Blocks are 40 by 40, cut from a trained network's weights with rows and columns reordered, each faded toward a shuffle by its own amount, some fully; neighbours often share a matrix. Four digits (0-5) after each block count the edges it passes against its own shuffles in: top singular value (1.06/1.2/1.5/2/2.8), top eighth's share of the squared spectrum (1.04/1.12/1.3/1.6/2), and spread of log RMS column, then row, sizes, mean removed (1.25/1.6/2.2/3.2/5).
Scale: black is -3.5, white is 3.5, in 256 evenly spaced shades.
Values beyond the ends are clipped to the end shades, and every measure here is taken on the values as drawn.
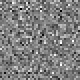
3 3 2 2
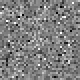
0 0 0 1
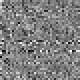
3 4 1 2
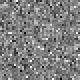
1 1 0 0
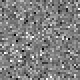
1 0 0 0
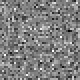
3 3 0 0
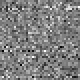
2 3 0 2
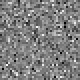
1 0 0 0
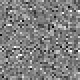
3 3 1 2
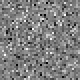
0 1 0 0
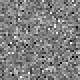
0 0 0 0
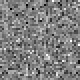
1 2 0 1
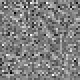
2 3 0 2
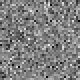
2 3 0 1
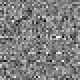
3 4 0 2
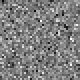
0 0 0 0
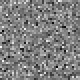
0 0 0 0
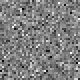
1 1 0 0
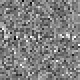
1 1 0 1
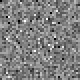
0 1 1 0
